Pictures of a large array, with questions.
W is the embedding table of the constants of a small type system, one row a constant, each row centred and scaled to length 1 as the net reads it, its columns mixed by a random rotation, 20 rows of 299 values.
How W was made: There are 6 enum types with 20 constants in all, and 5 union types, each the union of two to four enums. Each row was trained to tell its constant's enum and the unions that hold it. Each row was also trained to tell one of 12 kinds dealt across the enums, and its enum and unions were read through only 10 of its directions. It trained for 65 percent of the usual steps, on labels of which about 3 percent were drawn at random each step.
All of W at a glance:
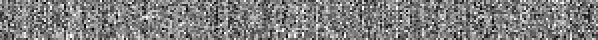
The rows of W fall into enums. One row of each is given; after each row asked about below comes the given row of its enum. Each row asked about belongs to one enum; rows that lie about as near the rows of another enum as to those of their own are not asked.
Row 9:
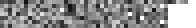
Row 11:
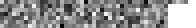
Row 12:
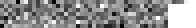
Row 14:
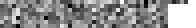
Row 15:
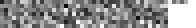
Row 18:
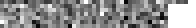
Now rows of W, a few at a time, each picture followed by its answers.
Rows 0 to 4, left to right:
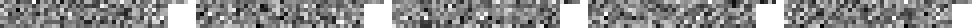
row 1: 11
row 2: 18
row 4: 14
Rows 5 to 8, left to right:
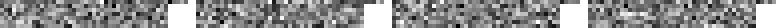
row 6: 14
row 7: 9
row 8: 9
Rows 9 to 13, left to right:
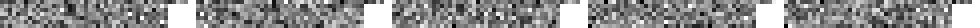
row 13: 12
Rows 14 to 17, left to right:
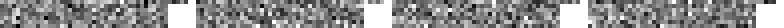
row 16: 14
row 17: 18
